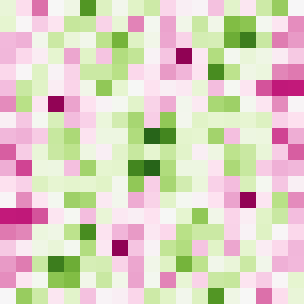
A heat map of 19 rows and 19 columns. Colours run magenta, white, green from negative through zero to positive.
Slope: none. Ninth with the highest average: centre. Average level on the scale: 50%. Symmetry: a half turn.
